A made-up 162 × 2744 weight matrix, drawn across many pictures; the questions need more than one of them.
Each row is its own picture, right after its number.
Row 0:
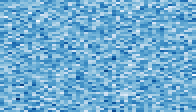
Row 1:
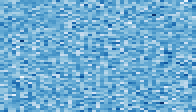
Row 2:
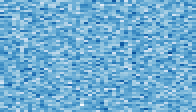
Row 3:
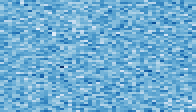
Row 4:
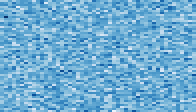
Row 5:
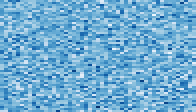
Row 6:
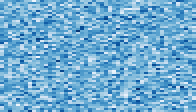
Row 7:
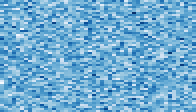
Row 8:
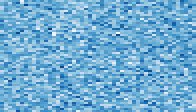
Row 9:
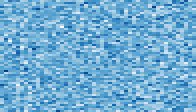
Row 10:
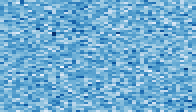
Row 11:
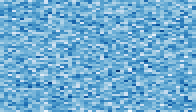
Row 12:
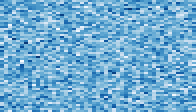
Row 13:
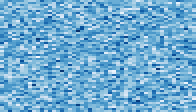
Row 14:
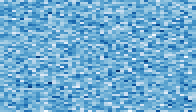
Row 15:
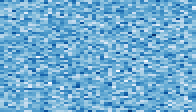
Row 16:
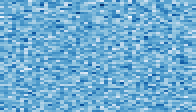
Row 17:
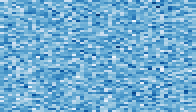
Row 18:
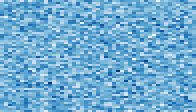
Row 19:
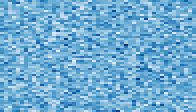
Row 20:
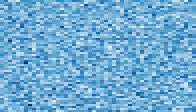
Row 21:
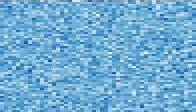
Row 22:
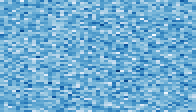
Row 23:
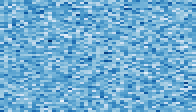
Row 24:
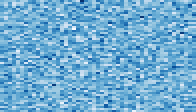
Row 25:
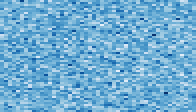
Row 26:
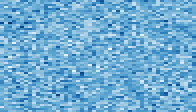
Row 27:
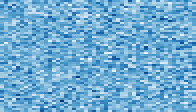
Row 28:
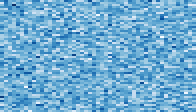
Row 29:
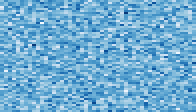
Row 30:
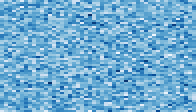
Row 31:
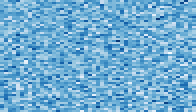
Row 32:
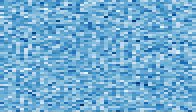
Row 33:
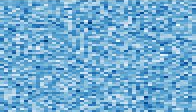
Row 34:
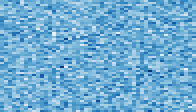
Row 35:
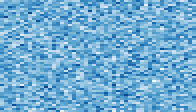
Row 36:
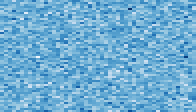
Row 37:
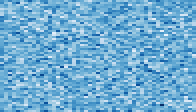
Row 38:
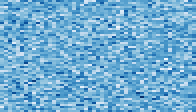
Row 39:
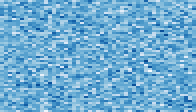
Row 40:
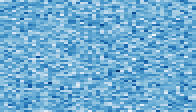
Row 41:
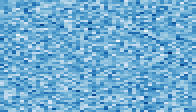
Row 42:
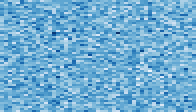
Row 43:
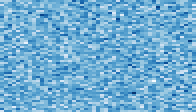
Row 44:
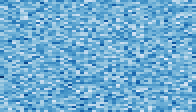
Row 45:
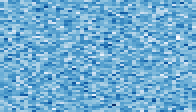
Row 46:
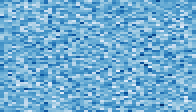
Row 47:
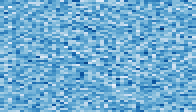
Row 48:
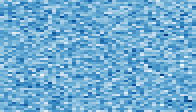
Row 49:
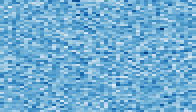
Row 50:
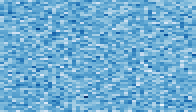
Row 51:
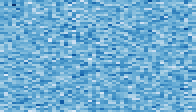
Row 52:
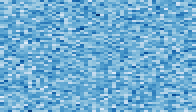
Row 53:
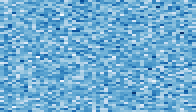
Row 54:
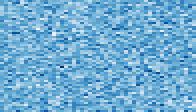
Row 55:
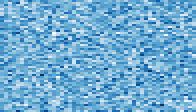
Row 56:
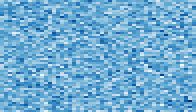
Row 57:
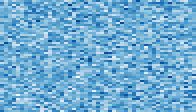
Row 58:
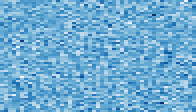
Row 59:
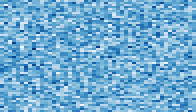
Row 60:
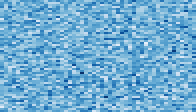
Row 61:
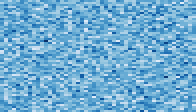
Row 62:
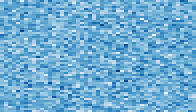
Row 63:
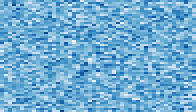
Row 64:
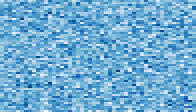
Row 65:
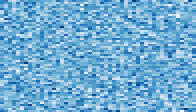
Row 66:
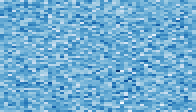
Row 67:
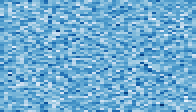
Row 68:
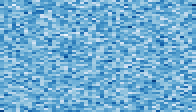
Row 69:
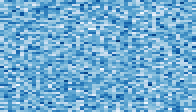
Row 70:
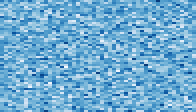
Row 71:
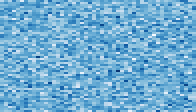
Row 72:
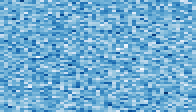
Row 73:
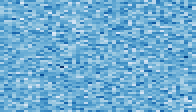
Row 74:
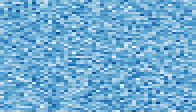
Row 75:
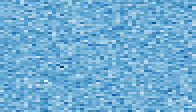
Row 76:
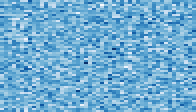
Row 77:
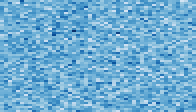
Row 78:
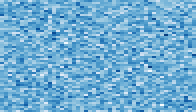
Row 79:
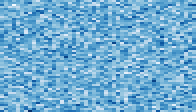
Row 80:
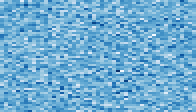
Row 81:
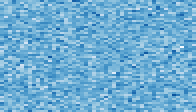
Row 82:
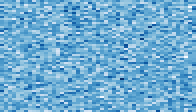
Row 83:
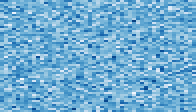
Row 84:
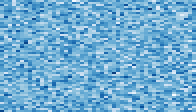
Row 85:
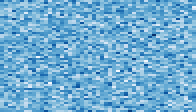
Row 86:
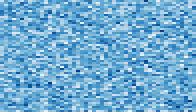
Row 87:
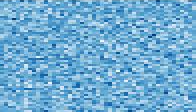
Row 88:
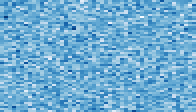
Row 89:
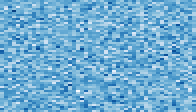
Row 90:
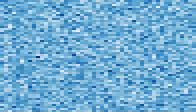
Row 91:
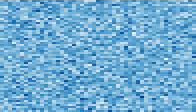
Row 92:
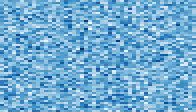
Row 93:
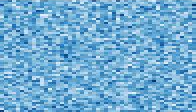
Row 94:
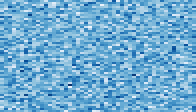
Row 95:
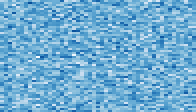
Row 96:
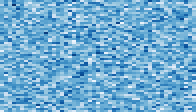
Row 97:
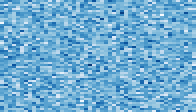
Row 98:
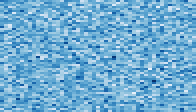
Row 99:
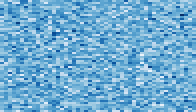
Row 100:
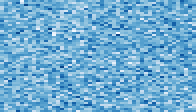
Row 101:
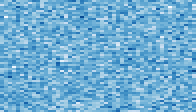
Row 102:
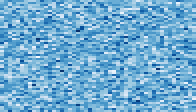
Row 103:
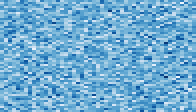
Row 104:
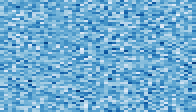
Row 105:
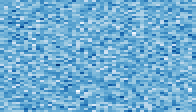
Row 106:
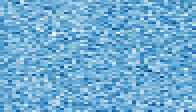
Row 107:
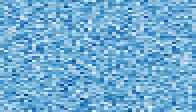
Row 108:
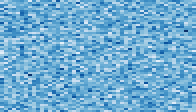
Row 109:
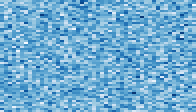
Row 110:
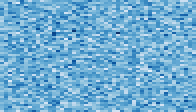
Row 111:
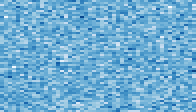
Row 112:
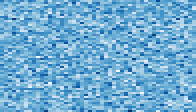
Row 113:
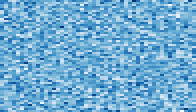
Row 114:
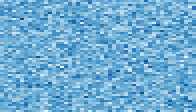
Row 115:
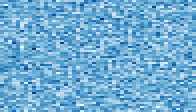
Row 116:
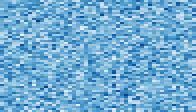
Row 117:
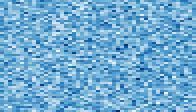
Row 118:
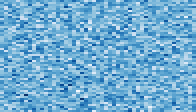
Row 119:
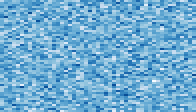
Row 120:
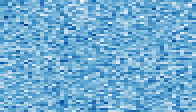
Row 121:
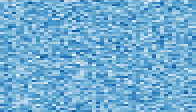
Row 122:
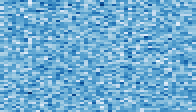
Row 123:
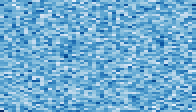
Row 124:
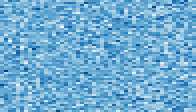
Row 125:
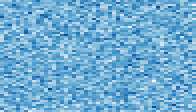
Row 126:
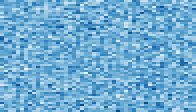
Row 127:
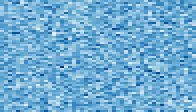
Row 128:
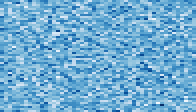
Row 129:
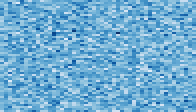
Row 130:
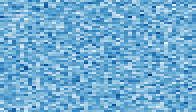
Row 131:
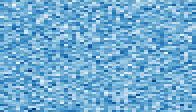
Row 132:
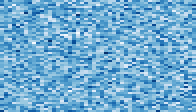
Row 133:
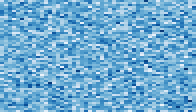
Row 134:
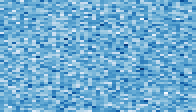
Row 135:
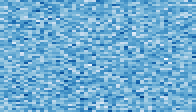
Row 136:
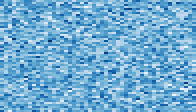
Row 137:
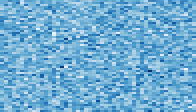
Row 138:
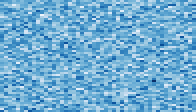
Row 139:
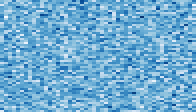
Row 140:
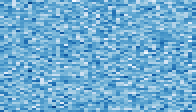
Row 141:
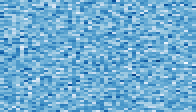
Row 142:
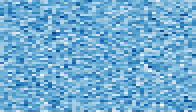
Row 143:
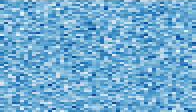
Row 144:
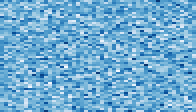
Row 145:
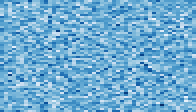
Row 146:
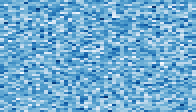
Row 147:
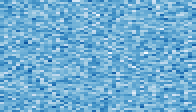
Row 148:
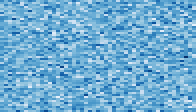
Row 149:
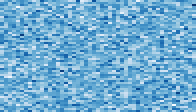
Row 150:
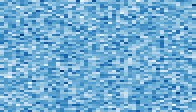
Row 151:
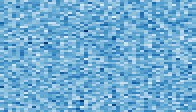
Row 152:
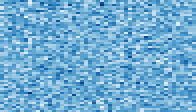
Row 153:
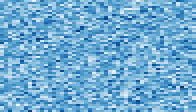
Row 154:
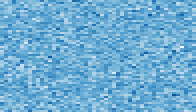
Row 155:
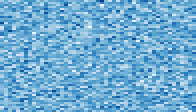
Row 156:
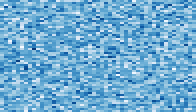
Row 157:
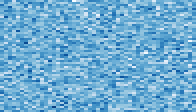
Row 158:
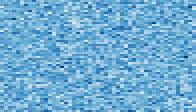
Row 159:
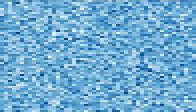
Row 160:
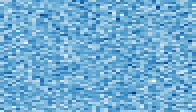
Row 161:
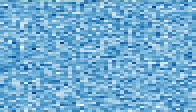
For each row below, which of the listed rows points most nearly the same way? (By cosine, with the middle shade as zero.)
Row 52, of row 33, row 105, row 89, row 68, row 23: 68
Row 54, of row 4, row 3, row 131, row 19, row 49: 3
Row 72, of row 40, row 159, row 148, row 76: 148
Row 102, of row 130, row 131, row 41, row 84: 131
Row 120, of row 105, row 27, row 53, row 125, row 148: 27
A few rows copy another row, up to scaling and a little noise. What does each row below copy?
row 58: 1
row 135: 91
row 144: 70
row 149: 150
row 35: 119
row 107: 118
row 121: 95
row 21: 147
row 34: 137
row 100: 8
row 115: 161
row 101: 111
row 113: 65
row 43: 160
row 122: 152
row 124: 9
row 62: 22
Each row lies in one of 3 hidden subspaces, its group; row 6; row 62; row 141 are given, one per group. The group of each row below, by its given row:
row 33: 141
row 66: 62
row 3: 62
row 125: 6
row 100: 62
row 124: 141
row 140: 6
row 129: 62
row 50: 62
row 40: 62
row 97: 141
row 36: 62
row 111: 6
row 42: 62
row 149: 6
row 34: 62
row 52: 6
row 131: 6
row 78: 62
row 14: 62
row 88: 6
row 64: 62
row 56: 62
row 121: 6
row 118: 141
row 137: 62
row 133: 62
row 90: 6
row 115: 141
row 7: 141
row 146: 141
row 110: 62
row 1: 141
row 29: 141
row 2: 141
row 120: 6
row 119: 6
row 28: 6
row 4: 6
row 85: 62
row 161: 141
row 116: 6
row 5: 141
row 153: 6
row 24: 6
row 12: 6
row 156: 141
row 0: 6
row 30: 62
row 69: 141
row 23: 6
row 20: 141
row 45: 141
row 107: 141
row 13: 6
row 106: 62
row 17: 6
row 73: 62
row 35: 6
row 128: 62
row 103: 141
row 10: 62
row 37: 62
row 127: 62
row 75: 62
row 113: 141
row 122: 141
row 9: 141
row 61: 141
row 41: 141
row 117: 62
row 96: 6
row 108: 141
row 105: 141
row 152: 141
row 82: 62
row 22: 62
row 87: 62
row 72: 62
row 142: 62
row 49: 6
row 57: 6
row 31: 141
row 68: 6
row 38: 141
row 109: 6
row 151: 141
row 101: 6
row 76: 141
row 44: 141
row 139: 6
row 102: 6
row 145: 62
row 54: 62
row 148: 62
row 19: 62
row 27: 6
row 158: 62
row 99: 62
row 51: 6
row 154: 6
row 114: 62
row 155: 141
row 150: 6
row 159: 62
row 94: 141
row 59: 141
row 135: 141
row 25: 62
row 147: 6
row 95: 6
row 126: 141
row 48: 62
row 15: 62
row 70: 62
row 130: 141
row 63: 6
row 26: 141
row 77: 62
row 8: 62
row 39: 62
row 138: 6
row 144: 62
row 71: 62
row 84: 6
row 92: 141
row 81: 6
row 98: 6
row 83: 6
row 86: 62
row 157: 6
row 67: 62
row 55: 62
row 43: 6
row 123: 6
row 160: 6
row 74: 62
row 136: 6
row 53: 6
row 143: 141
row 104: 141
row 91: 141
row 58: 141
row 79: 6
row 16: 141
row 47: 6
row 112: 62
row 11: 62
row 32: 141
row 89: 141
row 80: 62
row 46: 62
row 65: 141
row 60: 141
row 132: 6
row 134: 62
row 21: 6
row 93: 6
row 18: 62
